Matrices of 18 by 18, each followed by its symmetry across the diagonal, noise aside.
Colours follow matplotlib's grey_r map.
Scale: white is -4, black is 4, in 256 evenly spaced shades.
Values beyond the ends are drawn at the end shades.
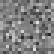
antisymmetric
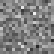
neither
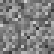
symmetric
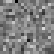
neither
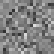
symmetric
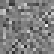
antisymmetric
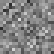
symmetric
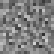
antisymmetric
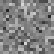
neither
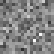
symmetric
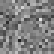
antisymmetric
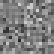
antisymmetric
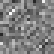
symmetric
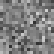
antisymmetric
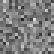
neither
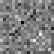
symmetric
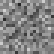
symmetric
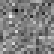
antisymmetric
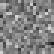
neither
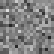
neither
